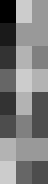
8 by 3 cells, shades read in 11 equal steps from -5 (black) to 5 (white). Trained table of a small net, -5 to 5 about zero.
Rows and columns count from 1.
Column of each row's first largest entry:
2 2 2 2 2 2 1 1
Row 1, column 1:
-5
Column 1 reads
-5 -4 -3 -1 -3 -2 2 3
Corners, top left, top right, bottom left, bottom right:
-5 1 3 -2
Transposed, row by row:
-5 -4 -3 -1 -3 -2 2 3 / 3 1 2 3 2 0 1 -1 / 1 1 0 2 -2 -2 1 -2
